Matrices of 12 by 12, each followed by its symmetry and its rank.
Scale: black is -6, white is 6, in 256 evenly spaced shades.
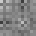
symmetric, rank two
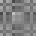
symmetric, rank one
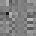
neither, rank two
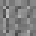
neither, rank two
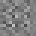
neither, rank two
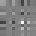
symmetric, rank one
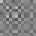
symmetric, rank two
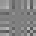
symmetric, rank one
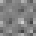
symmetric, rank two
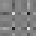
symmetric, rank one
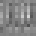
neither, rank two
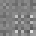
symmetric, rank two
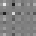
symmetric, rank one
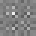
symmetric, rank two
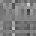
neither, rank two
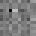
neither, rank two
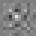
symmetric, rank two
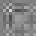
symmetric, rank two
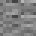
neither, rank two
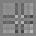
symmetric, rank one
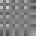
symmetric, rank one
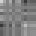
symmetric, rank one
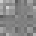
symmetric, rank two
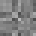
symmetric, rank two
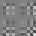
symmetric, rank one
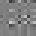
neither, rank two
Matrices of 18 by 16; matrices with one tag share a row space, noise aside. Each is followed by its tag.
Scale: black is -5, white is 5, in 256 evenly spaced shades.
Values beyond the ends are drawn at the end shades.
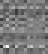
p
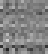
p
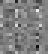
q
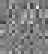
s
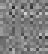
s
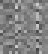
q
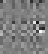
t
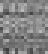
p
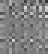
s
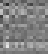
p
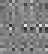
s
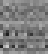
p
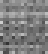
p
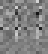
q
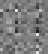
q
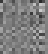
t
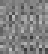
s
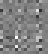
q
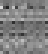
p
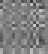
t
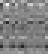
p
